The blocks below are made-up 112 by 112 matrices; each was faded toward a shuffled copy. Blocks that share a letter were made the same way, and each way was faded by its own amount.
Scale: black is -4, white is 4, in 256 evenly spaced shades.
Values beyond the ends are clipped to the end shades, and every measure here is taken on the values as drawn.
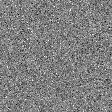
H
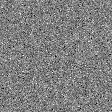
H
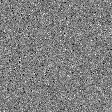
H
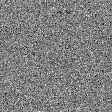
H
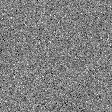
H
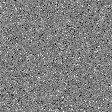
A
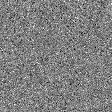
H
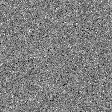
H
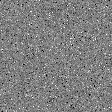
A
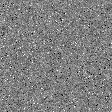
A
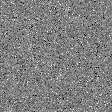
A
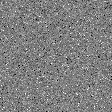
A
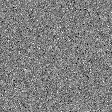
H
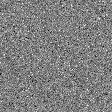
H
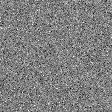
H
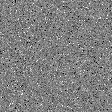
A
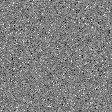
A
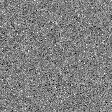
H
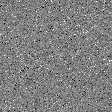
A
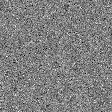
H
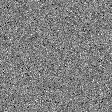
H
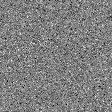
H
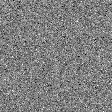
H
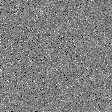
A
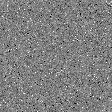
A
